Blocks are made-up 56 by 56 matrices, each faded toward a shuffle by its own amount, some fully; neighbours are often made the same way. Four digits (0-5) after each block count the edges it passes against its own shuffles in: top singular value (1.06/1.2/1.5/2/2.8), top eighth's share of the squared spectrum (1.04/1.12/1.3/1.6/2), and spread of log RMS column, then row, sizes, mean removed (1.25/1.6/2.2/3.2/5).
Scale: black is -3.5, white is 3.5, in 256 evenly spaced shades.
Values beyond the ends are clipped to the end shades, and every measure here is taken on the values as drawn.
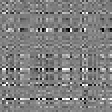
5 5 3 4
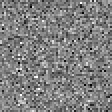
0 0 1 0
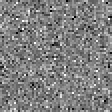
0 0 0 0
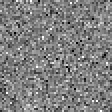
0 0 0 0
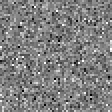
0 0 0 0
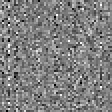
2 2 3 0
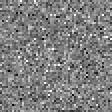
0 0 0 0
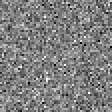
0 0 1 0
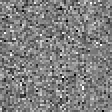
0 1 2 0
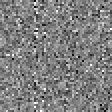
1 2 2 0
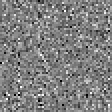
3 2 2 0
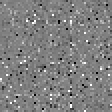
3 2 1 1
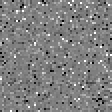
1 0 0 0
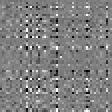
5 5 3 3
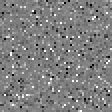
0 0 0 0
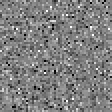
2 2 0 1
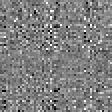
4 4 2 3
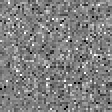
3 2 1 1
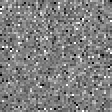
2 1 0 0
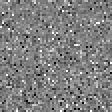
1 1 0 0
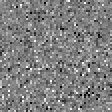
3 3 1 1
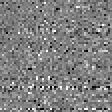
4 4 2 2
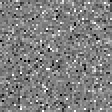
0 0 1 0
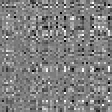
5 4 3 3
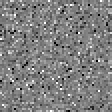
2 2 0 0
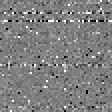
3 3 0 2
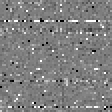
3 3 0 2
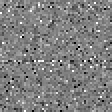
2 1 0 1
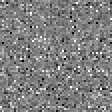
2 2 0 1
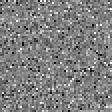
1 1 0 0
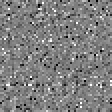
3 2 0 1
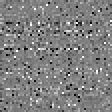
4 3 1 2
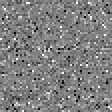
2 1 0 0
